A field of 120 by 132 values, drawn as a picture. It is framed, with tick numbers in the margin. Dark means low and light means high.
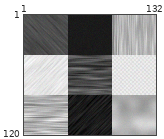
The table splits into 3 rows of 3 panels. Panel 1,1: low, slanting down to the right, faint in contrast. Panel 1,2: very low, flat. Panel 1,3: high, streaked downward. Panel 2,1: very high, slanting up to the right, faint in contrast. Panel 2,2: low, streaked across. Panel 2,3: very high, checkered, faint in contrast. Panel 3,1: high, streaked across. Panel 3,2: very low, slanting up to the right, faint in contrast. Panel 3,3: high, smooth.
